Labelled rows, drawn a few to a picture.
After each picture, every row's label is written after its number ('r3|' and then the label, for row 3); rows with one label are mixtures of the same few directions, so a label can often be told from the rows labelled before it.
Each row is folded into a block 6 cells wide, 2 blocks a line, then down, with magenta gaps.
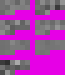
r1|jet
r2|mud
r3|jet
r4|mud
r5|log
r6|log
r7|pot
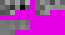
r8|mud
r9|jet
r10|mud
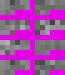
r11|log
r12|pot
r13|mud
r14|jet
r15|pot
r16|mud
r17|log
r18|pot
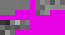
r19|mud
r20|jet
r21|pot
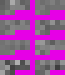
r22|log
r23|jet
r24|jet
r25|jet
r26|mud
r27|pot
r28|jet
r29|mud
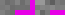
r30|jet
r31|pot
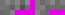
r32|mud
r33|jet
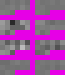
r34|mud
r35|jet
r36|log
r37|pot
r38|mud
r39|mud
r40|pot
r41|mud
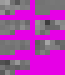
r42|pot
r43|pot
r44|mud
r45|log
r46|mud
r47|log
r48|pot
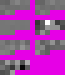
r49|pot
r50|pot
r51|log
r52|log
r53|mud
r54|jet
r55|mud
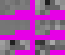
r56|jet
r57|log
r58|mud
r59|mud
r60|log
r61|pot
